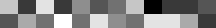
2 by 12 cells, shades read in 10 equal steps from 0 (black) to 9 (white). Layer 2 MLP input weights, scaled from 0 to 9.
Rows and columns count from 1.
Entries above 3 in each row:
5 10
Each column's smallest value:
3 2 4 2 4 3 4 4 0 2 2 2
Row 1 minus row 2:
4 -4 4 -7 1 -5 -1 3 -8 -6 -4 1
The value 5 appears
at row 1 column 5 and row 2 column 7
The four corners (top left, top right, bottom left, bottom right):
7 3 3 2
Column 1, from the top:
7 3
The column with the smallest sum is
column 12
